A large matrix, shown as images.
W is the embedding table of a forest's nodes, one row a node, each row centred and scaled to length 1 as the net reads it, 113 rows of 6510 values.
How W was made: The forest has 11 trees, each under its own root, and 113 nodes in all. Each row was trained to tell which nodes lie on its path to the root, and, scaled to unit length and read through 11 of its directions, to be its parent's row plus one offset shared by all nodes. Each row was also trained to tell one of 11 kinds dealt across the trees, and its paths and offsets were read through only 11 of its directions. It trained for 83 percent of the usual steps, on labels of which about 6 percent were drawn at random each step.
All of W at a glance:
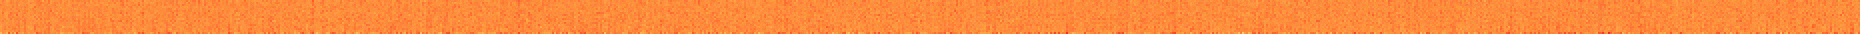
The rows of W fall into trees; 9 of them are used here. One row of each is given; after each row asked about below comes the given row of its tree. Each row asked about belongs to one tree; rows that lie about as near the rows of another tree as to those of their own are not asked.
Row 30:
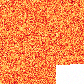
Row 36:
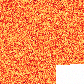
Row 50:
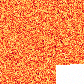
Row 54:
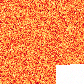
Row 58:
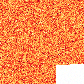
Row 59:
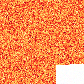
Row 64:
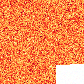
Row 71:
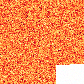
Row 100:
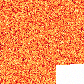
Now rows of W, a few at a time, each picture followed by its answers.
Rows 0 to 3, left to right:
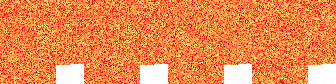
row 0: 36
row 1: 36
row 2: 36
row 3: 58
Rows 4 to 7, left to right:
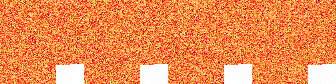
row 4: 59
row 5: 54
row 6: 50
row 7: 54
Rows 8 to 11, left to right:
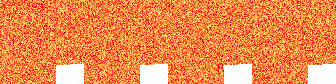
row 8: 64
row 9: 59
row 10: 59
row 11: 54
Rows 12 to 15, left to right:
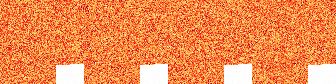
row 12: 71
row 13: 58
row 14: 59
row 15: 58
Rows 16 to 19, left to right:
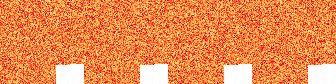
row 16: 59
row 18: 54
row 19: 71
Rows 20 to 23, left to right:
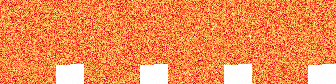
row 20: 30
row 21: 64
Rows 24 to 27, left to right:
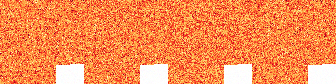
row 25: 64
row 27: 36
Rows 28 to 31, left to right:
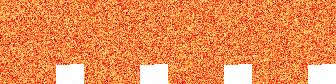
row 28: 54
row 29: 36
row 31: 71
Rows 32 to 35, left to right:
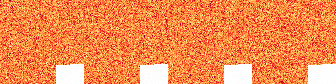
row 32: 50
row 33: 30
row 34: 64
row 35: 58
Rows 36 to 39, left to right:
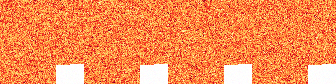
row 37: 36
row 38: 58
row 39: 64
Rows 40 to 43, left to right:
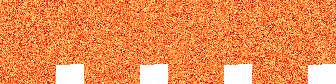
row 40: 30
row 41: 64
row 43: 54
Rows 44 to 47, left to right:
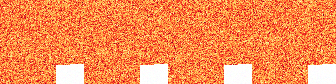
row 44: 36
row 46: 36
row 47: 59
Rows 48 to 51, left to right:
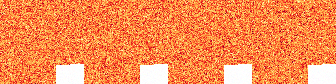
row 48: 100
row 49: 71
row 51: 59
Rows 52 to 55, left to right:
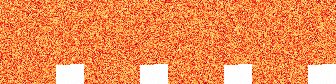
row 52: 59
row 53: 54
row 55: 54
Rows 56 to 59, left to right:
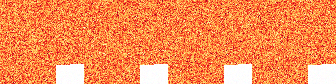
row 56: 30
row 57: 36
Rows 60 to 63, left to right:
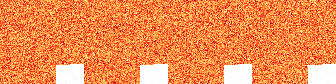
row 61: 58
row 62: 100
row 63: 59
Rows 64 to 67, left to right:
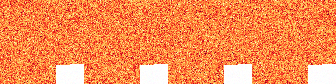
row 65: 59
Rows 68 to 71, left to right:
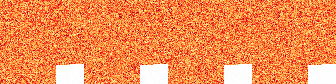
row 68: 100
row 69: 64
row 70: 64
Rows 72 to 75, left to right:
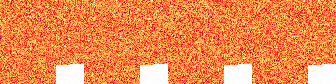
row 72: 64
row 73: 58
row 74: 30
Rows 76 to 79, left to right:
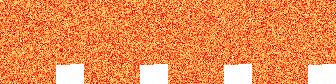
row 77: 54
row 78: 59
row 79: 100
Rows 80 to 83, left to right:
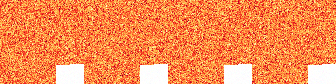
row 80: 30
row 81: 100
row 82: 59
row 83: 36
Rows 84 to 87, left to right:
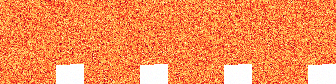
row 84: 100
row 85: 64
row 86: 50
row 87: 100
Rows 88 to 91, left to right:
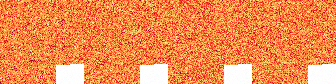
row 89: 36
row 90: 64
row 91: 100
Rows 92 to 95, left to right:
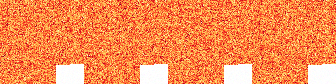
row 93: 59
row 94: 100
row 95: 71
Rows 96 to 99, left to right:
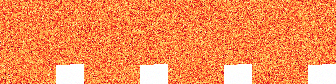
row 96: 100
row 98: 64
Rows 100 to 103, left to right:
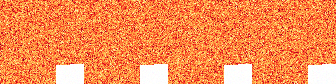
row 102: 100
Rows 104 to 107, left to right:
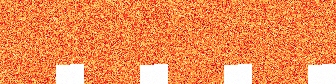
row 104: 58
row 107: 100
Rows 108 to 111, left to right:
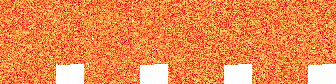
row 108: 36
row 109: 64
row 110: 36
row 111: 100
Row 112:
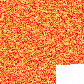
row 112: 50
